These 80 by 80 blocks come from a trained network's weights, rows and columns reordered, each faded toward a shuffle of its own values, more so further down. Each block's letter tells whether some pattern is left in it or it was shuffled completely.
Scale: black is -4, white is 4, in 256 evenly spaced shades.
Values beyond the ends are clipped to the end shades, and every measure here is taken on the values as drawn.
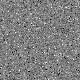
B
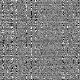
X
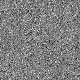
B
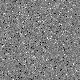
B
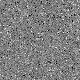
B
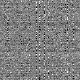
X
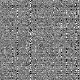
X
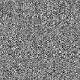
X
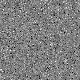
B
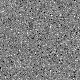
B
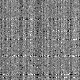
X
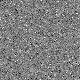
B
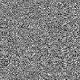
X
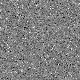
B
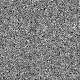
B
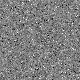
B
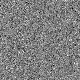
B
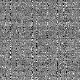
X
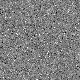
B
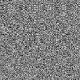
X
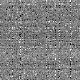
X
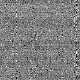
X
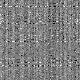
X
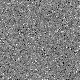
B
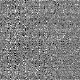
X
